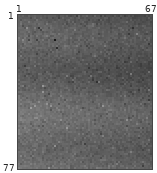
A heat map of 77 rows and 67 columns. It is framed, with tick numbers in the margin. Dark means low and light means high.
The halves do not mirror each other. Values rise toward the bottom left. No row or column stands out. On average the colour sits 40% of the way up the scale. Horizontal stripes repeat 2 times down the table.
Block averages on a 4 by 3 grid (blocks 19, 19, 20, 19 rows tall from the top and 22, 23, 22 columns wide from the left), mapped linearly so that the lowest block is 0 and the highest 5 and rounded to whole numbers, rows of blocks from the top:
3 2 1 / 2 1 0 / 5 4 3 / 4 3 2
